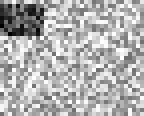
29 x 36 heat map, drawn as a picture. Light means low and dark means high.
Ninth with the highest average: top left. Odd patch: higher, in the top left. Mirror symmetry: none. Stripes: none. Average level on the scale: 30%.
